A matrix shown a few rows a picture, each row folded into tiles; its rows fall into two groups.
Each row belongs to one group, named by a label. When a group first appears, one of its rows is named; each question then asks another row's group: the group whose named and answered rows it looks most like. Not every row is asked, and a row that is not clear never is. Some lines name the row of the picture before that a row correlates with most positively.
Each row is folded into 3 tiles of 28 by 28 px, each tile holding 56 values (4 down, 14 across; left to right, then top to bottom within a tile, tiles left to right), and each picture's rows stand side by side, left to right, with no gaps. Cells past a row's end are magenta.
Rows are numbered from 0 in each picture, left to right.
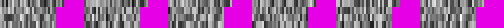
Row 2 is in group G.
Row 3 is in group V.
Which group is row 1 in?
G
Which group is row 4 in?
G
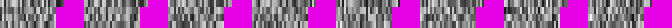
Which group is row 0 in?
G
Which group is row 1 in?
G
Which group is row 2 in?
V
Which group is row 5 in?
V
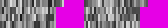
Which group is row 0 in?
G
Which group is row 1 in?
V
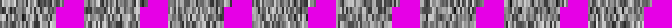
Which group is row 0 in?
G
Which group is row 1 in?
G
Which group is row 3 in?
V
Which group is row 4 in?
V
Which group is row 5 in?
G
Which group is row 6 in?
V
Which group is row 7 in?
G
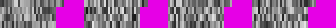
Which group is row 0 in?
V
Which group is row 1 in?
G
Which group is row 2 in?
G
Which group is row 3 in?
V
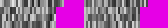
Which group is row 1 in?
V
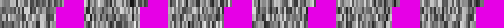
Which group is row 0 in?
G
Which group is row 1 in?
G
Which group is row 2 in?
V
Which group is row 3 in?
V
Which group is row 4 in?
G
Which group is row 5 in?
G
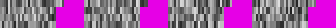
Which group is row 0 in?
V
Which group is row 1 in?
G
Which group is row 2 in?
G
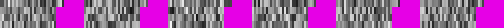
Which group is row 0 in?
V
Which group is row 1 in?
V
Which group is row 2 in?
G
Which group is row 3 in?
V
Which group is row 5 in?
V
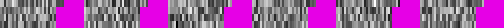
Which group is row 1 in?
V
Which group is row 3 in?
G
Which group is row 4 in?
V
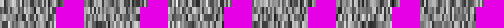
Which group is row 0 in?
G
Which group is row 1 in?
V
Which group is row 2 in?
V
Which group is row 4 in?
G
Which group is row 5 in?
V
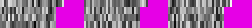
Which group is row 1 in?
V
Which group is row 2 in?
G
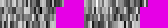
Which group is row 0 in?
G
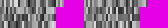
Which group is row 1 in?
V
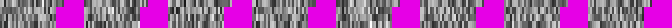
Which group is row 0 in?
G
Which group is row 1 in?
V
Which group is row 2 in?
G
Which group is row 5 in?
V
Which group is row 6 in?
G
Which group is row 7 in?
V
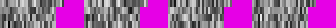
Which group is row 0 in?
V
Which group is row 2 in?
V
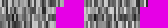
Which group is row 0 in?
V
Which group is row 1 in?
V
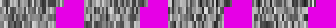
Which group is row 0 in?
V
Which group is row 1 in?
G
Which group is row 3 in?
V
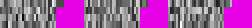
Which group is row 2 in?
G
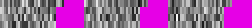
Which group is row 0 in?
V
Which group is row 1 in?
G
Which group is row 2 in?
G
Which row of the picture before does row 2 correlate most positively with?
2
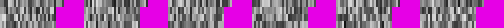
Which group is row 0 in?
V
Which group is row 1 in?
V
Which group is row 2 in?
G
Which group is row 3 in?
V
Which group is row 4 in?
V
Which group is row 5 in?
G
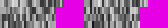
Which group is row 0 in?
V
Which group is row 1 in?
V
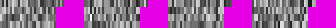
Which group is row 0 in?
V
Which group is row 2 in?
G
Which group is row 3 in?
G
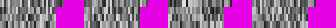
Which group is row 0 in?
G
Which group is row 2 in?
V
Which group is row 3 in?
V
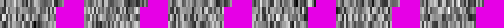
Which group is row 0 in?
G
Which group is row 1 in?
V
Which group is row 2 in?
G
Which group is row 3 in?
V
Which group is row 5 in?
V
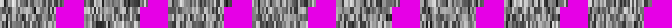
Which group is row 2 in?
G
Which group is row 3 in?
V
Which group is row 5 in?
G
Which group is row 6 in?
V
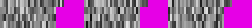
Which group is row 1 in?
G
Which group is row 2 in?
G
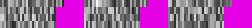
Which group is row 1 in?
V
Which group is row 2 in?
G
